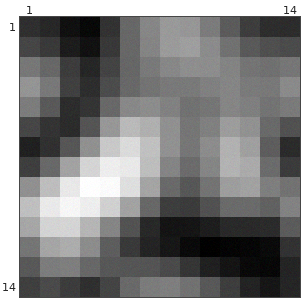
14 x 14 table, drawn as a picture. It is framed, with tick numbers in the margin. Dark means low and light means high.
Ninth with the lowest average: bottom right. Lone odd cells: none. Roughest part: middle left. Stripes: none.
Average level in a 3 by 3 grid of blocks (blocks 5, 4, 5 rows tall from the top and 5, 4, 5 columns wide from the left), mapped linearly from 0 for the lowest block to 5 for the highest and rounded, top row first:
143 / 454 / 410
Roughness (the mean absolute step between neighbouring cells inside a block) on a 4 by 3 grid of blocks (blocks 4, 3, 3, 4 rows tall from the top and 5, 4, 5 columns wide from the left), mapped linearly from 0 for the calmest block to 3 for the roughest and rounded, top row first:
101 / 311 / 332 / 211
